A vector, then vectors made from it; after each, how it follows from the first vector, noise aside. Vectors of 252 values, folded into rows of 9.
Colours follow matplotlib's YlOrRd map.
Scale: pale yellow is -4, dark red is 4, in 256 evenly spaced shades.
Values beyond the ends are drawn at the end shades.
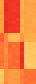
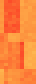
shrunk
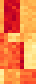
scaled up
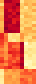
scaled up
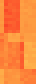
shrunk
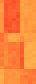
shrunk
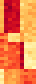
scaled up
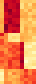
scaled up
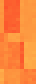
shrunk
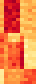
scaled up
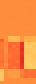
partly zeroed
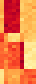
scaled up
